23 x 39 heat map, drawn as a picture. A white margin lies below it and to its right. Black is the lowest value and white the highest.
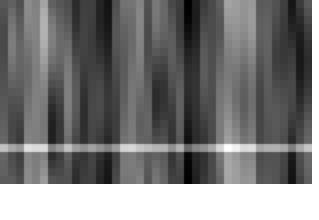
Row 19 differs from the rows beside it. The grain runs up and down. Stripes running up and down repeat 3 times from left to right. There is no overall slope. The ninth with the highest average is the bottom right.
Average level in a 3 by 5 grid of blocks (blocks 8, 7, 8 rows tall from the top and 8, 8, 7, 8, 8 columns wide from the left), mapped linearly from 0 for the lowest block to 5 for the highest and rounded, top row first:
50321 / 31221 / 41443
